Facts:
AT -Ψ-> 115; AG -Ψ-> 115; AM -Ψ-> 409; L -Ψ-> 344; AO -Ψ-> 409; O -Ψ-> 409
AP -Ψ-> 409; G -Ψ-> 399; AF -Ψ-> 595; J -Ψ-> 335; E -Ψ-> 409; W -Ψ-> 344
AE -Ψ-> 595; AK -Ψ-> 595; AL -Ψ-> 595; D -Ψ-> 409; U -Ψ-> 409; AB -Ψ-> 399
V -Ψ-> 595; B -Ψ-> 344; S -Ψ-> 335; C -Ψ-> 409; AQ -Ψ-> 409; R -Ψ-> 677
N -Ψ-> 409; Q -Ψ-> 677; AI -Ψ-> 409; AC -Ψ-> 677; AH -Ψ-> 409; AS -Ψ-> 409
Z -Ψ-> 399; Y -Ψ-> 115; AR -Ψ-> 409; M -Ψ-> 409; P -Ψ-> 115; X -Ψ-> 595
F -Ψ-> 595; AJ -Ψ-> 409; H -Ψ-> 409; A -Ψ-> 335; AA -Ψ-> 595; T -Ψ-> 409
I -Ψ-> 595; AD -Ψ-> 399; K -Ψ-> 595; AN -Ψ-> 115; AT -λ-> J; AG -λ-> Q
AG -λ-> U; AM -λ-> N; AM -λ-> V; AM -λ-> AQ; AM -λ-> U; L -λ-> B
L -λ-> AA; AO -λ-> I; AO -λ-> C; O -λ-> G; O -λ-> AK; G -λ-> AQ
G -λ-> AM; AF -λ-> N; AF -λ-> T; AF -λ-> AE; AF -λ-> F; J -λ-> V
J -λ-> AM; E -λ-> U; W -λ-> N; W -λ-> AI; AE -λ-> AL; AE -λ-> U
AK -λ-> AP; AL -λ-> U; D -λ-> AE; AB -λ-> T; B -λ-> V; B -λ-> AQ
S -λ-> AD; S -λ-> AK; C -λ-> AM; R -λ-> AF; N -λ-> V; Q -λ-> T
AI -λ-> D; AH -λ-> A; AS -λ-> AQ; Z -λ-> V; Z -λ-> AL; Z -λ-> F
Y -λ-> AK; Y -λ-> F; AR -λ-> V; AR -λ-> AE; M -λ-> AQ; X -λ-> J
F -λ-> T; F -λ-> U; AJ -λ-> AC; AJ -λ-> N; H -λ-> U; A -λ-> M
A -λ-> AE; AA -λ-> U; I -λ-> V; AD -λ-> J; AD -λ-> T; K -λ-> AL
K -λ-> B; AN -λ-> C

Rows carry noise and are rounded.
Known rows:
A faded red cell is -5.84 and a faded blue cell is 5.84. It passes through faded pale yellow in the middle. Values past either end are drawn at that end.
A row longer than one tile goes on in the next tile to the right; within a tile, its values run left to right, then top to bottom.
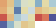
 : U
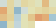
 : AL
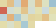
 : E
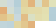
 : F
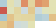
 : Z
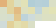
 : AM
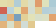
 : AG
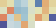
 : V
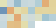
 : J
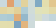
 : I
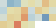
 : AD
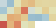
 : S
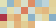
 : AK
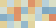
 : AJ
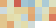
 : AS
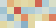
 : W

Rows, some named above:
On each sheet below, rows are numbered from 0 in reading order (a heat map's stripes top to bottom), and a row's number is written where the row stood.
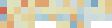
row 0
Z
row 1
I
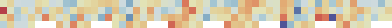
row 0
AA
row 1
AB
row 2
Q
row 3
O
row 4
Y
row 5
U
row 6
G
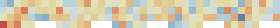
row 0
S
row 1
F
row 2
B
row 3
N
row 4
AG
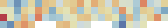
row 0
T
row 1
AR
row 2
AC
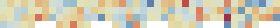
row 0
AE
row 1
AD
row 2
C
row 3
M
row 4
AQ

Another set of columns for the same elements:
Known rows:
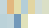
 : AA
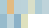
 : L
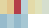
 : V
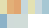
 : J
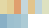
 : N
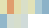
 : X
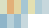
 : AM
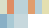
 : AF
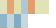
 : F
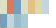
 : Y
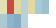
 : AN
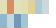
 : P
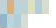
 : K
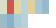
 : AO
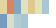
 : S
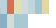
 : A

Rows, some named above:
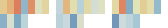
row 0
T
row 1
AA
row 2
S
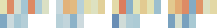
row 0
AB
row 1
AL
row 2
S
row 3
T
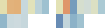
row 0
J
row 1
O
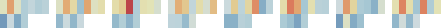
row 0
G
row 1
F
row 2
V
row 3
AE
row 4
AJ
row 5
C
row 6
M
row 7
Q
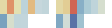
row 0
AD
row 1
AQ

